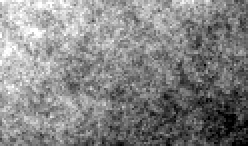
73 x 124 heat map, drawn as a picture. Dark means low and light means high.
Stripes: none. Ninth with the lowest average: bottom right. Mirror symmetry: none. Odd rows or columns: none. Slope: up to the top left. Ninth with the highest average: top left.
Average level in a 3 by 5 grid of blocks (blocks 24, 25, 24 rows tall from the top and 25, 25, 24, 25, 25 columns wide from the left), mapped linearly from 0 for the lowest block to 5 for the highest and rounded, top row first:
5 4 4 3 2 / 4 3 3 2 2 / 3 3 2 1 0
